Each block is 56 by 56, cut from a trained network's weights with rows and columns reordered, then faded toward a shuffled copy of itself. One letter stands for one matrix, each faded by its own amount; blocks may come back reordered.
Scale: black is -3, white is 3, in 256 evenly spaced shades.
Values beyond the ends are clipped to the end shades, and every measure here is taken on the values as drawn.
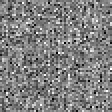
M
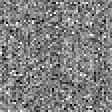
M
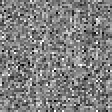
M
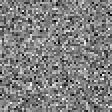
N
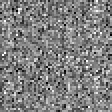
M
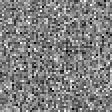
M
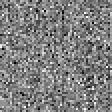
M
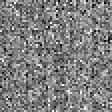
M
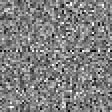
N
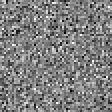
N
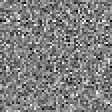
N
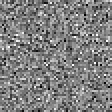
N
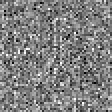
M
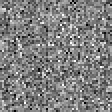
M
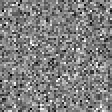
M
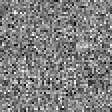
N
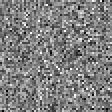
N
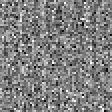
M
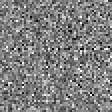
N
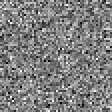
N
